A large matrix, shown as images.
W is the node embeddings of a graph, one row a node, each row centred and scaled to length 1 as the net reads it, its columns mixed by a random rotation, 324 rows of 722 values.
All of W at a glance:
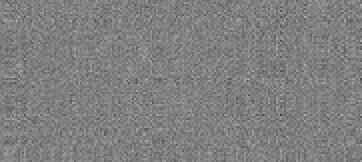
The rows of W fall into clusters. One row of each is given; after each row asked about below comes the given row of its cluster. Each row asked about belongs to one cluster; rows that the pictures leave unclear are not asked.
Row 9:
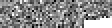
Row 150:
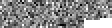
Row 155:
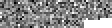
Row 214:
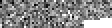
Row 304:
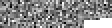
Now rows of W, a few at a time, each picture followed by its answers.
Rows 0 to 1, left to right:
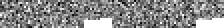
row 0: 155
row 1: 214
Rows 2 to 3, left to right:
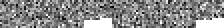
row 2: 304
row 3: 214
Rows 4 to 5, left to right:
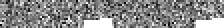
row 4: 304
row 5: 214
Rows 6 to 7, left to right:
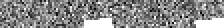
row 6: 150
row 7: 214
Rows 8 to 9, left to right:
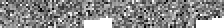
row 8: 214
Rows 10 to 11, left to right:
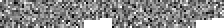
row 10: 155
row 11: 155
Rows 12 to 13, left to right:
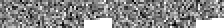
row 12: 150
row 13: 150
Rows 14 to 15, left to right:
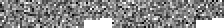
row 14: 155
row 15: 9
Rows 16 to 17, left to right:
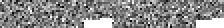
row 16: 155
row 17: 9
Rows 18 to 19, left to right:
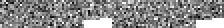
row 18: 214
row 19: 9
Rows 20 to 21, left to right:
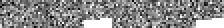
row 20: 214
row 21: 150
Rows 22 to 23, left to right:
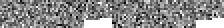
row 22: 150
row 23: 214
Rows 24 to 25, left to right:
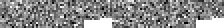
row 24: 9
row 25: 9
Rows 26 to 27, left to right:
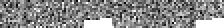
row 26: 304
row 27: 214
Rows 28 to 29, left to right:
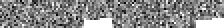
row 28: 150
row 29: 214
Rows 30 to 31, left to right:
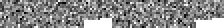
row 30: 155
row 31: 155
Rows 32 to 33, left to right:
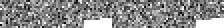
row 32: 304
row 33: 150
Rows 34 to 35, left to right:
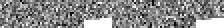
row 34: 150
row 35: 150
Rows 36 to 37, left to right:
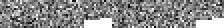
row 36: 9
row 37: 304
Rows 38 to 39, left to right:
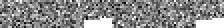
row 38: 9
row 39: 214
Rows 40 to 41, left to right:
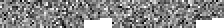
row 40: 150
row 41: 9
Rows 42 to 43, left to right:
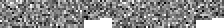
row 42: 9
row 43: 9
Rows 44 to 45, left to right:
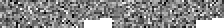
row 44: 155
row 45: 9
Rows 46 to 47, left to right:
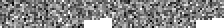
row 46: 214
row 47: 155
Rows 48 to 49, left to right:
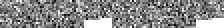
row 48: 9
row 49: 150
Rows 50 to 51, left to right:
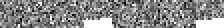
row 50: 155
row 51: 214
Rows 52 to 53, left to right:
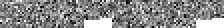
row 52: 9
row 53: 155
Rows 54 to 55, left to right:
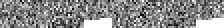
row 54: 150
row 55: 150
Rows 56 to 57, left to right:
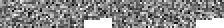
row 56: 9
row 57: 304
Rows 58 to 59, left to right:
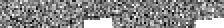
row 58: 9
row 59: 214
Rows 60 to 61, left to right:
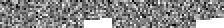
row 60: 304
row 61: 150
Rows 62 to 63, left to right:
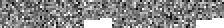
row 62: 214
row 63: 304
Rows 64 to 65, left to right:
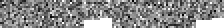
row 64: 214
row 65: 150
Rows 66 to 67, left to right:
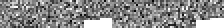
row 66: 9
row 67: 150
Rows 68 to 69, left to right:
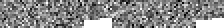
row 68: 150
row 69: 155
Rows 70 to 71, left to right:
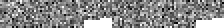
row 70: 9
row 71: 304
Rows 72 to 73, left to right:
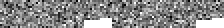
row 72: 304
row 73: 304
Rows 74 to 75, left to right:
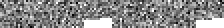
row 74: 155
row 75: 304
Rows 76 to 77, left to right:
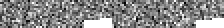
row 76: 304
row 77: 214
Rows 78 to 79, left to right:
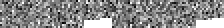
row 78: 304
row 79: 155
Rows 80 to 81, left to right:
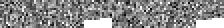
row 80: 214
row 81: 155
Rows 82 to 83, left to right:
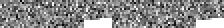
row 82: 150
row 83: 150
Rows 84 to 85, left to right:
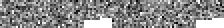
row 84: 304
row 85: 304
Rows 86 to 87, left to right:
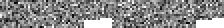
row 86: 155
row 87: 9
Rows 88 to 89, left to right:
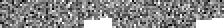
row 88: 214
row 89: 150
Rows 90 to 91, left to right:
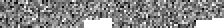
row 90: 155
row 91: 304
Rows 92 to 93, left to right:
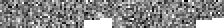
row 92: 304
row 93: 9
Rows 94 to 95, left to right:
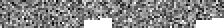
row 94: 214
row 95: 304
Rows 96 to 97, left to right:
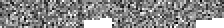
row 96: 214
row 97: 304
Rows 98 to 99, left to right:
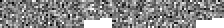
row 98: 214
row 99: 304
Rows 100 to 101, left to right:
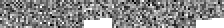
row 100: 214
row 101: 150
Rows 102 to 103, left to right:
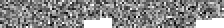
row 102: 214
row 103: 150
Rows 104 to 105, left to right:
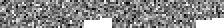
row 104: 304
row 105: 155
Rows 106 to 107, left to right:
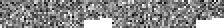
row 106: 214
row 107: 9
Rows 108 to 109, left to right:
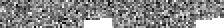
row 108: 304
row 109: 214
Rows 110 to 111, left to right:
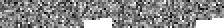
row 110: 155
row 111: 304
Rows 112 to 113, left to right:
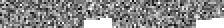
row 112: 214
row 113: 150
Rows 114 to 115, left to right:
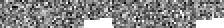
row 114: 150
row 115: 214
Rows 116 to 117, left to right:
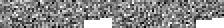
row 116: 9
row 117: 9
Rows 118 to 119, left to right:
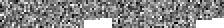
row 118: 155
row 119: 304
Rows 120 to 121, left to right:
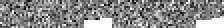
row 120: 304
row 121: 150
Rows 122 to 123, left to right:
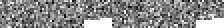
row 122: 9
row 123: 304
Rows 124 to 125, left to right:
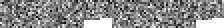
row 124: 304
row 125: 150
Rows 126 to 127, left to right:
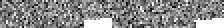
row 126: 214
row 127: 155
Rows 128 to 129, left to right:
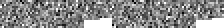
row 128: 150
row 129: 150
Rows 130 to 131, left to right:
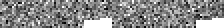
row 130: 304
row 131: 9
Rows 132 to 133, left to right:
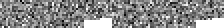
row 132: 150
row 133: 155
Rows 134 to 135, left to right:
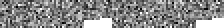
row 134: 304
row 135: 304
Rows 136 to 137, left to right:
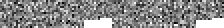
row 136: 155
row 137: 304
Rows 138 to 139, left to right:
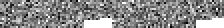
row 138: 304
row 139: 9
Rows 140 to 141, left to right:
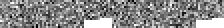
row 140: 9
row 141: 150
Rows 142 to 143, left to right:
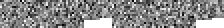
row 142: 150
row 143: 150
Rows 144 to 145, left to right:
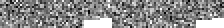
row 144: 214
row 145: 304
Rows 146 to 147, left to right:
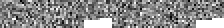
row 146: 150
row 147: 304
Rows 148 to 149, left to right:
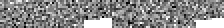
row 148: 9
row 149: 155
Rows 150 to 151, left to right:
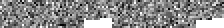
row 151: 304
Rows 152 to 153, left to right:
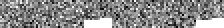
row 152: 9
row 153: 150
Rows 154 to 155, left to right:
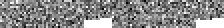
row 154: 9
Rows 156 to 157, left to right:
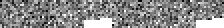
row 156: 214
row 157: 304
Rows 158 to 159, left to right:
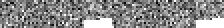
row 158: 214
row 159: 214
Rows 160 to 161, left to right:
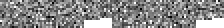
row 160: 9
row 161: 304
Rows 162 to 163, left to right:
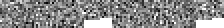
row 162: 9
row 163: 214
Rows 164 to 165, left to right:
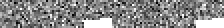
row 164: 155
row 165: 214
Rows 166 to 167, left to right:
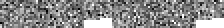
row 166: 214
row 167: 214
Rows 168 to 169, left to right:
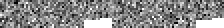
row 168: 155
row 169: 304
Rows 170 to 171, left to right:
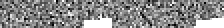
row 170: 214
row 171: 150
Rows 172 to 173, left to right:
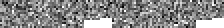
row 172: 304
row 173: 304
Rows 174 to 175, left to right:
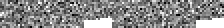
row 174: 155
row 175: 9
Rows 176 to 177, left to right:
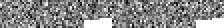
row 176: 150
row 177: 155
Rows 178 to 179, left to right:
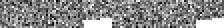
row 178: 214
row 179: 9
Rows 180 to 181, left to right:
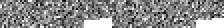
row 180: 150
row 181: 155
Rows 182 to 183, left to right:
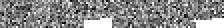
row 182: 304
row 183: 155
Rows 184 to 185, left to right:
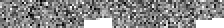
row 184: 150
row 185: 214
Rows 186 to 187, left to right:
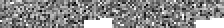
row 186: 9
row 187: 214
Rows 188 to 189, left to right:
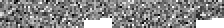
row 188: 155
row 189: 9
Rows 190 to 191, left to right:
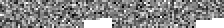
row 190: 155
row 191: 304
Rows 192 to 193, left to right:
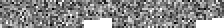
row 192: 214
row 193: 304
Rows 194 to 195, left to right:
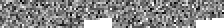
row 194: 150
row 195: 155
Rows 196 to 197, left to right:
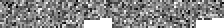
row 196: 304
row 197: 304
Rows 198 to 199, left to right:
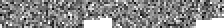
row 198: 214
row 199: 150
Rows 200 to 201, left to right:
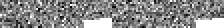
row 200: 155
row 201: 155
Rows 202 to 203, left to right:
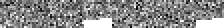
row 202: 214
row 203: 304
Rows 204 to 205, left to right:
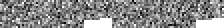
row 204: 304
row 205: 150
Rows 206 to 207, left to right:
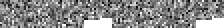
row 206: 304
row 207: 304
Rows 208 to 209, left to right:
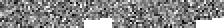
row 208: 155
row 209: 9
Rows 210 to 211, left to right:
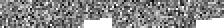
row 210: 150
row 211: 150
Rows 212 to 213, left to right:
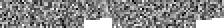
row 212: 150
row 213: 150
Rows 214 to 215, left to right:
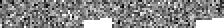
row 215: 304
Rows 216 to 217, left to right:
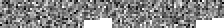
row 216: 304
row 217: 304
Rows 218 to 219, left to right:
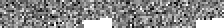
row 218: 214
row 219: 155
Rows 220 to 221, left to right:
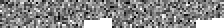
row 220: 304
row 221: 155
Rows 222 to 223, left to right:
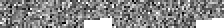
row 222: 304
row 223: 150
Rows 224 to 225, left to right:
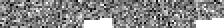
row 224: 304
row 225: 214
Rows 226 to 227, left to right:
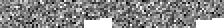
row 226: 9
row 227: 155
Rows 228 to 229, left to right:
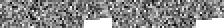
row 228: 150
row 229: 150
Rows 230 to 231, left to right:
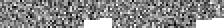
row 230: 150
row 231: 150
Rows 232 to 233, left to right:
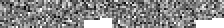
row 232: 304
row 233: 214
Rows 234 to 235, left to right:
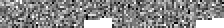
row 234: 9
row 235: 304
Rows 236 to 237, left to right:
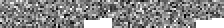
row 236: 9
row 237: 155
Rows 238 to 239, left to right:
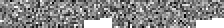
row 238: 9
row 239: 155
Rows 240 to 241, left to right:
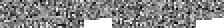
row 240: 150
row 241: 304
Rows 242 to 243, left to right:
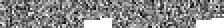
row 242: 304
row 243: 150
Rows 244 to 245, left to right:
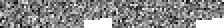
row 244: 155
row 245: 304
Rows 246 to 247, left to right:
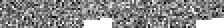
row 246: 214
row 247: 9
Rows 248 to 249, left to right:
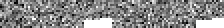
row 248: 155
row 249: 9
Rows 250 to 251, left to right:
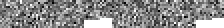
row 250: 9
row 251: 214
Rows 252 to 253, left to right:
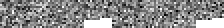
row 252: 304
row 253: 304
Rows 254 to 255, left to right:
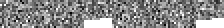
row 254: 150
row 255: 214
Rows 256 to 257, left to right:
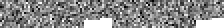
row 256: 155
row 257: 150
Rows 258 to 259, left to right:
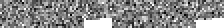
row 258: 150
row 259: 155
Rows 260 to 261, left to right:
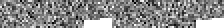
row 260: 150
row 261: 150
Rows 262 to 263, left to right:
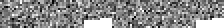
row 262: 9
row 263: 155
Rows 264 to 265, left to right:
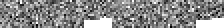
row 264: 9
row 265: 9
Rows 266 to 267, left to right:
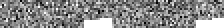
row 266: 150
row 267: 214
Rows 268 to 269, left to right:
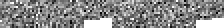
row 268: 9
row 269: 9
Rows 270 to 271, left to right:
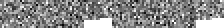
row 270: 150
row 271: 214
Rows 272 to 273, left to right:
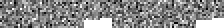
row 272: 155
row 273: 304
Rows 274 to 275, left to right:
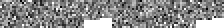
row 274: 150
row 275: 304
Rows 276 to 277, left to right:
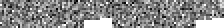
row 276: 304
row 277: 214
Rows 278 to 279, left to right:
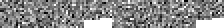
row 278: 155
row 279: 9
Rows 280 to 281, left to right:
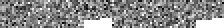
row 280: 304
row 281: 304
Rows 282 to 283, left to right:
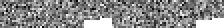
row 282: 304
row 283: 214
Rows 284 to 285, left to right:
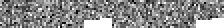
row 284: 304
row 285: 150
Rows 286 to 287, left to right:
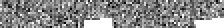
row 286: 304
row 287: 214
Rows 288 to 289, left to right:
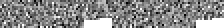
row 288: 150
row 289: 155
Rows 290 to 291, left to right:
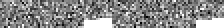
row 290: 150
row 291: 214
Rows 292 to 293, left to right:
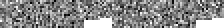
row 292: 9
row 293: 304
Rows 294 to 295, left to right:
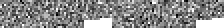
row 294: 150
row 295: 9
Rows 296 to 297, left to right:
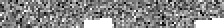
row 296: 155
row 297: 214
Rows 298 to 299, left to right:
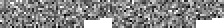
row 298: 9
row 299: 9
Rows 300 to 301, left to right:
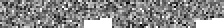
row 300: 304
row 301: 155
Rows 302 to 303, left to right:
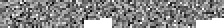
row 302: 9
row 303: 155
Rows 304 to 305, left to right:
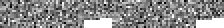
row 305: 9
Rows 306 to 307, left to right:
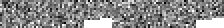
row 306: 304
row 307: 9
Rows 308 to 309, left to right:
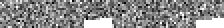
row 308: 9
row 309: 214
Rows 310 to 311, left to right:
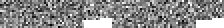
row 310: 214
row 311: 9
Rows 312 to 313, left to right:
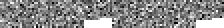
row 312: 9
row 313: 304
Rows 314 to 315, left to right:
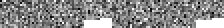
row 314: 214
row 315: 155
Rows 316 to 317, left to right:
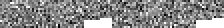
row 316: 9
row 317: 304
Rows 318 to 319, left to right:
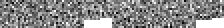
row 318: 214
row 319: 9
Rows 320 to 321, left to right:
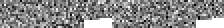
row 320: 150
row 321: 9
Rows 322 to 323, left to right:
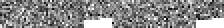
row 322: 214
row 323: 9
